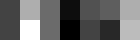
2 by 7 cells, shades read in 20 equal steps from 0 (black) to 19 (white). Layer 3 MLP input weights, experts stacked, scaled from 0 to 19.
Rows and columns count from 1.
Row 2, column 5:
5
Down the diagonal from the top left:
5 19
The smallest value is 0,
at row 2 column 4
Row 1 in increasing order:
1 5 6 7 8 13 13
